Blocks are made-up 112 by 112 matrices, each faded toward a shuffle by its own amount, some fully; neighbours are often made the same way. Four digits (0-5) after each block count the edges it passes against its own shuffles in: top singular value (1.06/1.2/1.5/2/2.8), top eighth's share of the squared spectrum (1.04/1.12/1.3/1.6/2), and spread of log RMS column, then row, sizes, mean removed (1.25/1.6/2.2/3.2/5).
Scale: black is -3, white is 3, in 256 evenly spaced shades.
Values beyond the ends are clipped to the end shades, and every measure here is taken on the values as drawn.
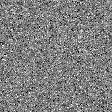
2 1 0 0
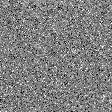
1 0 0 0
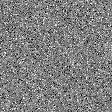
0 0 0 0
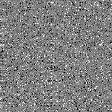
4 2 1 1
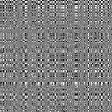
5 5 5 4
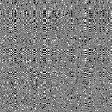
5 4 3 3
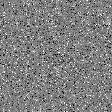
3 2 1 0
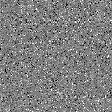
4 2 1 1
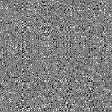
5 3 2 2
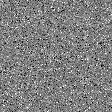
0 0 0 0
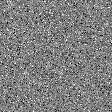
0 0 0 0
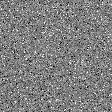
0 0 0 0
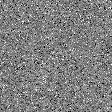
0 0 0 0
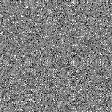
4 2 1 1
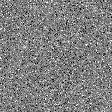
2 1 0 0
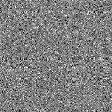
4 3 2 2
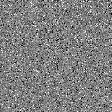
4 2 1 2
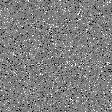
3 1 0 0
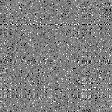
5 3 2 2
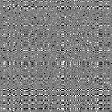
5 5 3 4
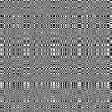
5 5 4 5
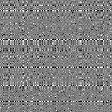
5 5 3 4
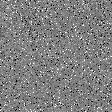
2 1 0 0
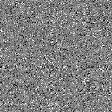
4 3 1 2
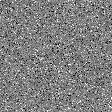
0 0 0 0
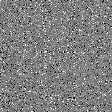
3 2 1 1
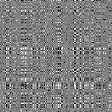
5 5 4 4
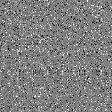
4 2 1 1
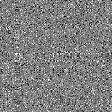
4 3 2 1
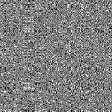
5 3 3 2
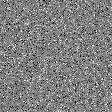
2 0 0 0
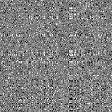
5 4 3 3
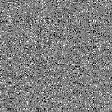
4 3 2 2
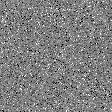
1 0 0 0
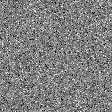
0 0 0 0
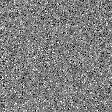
0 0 1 0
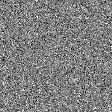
0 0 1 0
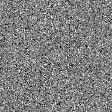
0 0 1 0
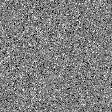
0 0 1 0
